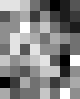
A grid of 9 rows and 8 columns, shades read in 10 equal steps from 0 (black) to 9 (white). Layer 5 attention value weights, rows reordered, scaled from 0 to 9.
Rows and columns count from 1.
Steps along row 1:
same down down down down up up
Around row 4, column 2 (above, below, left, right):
5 8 5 7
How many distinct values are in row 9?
6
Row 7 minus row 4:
0 -4 -4 -1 3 1 -4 1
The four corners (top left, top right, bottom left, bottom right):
8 3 6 5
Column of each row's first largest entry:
1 3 3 2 2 8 5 3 7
